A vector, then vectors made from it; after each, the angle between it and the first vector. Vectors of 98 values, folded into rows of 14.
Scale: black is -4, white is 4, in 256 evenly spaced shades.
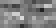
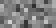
partly aligned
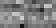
nearly parallel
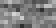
nearly parallel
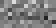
orthogonal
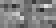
nearly parallel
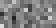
orthogonal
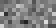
orthogonal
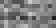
partly opposed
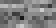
nearly opposite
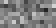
partly aligned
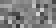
partly opposed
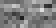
nearly opposite
